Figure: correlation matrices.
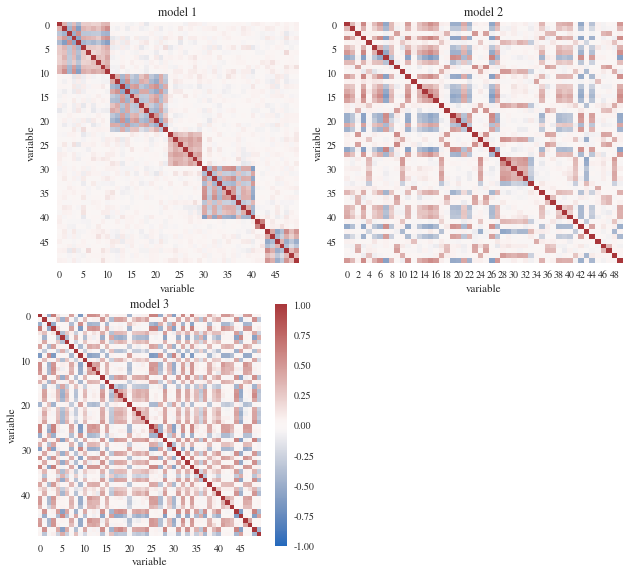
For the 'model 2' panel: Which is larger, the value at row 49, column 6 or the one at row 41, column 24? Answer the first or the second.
the first
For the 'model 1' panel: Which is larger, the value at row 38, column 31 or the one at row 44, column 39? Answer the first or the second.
the second
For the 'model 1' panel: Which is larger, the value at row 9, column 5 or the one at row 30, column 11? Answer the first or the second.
the first
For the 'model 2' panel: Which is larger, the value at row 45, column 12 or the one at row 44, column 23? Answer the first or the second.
the first
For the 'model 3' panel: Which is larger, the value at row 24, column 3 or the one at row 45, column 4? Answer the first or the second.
the first
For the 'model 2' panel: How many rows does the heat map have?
50
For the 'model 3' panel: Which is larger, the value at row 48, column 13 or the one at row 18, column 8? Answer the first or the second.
the first
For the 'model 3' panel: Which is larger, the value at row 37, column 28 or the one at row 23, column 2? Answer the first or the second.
the first
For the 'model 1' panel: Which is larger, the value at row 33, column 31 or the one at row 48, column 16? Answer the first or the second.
the first
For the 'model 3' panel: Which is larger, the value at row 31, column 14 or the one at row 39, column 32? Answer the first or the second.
the first
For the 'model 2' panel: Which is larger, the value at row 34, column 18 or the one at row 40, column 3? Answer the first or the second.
the second
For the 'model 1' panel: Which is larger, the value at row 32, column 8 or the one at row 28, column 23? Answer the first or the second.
the second
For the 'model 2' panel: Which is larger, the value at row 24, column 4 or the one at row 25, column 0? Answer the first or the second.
the first
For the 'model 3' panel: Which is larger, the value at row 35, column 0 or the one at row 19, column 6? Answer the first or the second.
the second
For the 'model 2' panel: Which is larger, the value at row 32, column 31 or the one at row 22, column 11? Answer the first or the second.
the first
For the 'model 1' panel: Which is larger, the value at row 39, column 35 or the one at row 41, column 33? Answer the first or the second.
the first
